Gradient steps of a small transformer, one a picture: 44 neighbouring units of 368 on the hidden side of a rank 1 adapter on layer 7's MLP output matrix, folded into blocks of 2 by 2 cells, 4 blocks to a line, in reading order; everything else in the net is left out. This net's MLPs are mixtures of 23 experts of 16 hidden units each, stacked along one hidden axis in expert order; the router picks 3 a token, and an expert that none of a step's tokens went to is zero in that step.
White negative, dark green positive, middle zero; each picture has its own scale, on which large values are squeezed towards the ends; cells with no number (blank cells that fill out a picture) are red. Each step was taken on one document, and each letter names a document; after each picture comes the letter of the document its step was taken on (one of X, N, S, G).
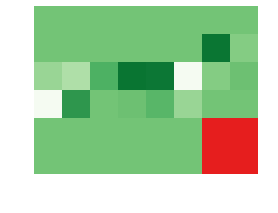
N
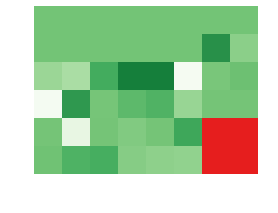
N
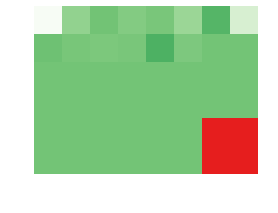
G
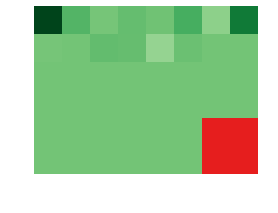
G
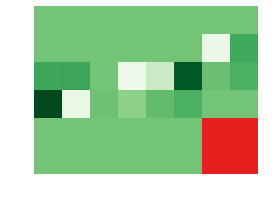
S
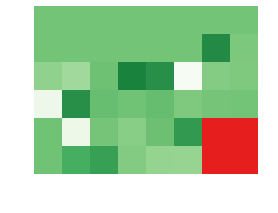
N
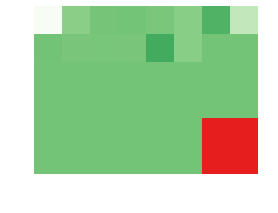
G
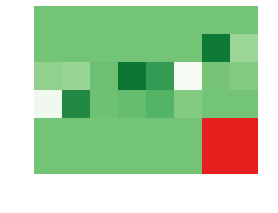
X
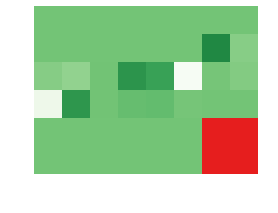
X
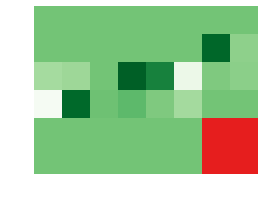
S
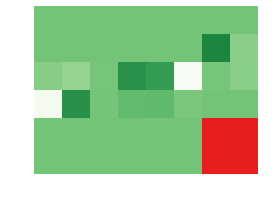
X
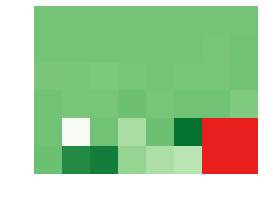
N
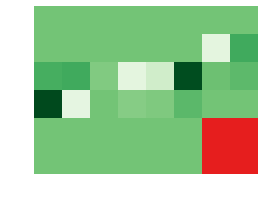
S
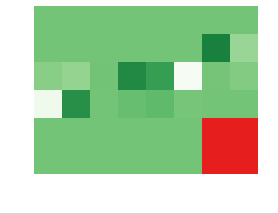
X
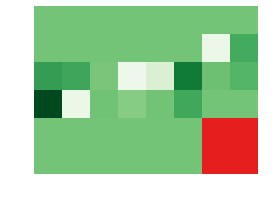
S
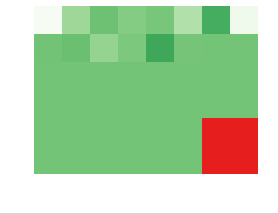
G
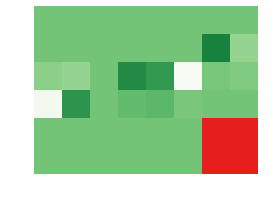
X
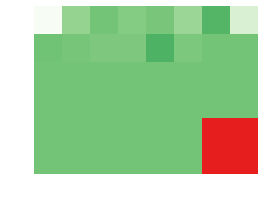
G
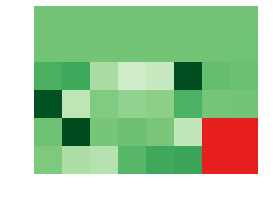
N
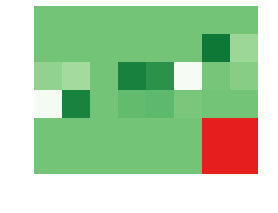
X
